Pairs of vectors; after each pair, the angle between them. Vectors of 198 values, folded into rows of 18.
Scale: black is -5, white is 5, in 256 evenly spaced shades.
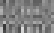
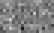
partly opposed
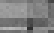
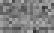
partly opposed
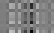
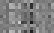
nearly parallel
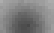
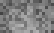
partly opposed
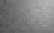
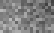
partly opposed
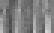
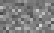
orthogonal
